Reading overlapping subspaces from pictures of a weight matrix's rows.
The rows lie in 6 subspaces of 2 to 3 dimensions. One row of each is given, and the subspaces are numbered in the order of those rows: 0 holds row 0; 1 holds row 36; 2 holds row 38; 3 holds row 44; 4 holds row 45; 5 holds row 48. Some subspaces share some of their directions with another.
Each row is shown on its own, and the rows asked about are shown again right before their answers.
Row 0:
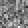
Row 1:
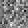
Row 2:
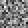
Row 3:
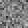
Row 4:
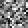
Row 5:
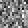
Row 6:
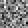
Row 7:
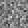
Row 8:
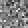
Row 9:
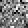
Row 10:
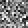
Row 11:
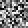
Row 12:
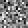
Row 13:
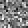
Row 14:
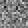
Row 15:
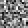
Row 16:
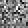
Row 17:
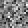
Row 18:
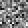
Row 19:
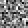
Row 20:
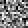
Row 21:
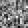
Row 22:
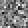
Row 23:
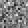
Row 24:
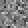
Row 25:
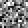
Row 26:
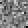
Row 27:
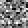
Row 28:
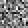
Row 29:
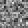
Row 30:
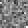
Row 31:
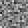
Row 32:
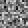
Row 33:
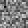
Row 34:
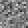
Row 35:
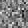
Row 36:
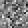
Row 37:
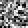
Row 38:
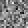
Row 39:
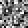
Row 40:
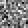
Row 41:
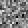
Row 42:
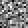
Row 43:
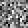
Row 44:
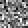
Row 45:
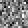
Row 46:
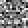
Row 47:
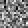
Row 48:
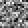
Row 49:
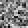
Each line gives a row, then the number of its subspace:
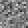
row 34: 2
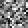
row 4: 1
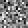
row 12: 5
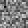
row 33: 4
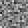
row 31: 2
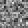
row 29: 5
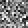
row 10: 0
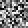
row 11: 4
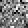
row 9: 5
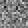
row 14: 5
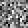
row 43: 0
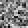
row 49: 3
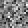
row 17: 1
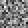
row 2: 2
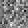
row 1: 0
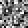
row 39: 2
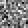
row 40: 0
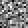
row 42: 2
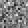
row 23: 5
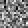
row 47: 1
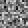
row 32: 0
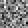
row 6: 1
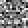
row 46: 1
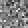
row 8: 5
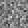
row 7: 0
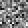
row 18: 4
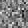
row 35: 4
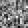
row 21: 0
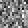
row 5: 4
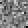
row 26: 2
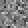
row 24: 3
